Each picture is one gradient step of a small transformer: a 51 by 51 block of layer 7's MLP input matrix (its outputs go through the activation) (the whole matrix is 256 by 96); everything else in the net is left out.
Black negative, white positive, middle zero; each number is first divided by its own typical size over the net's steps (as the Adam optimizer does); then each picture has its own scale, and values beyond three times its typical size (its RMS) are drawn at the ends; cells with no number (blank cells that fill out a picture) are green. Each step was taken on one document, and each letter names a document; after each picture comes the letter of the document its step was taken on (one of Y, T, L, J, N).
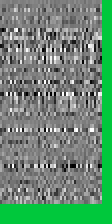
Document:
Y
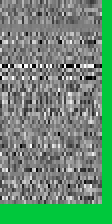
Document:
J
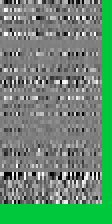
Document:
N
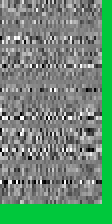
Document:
J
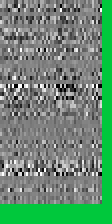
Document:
Y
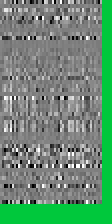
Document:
N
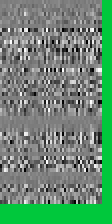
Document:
Y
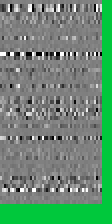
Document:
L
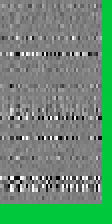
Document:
L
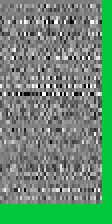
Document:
Y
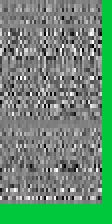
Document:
Y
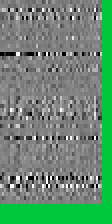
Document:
L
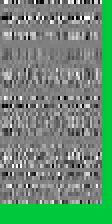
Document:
N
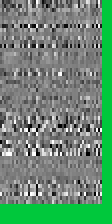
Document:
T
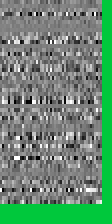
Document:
J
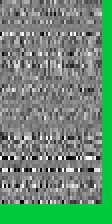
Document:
J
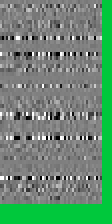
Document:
L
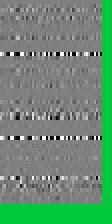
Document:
L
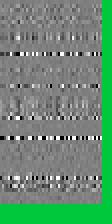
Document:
L
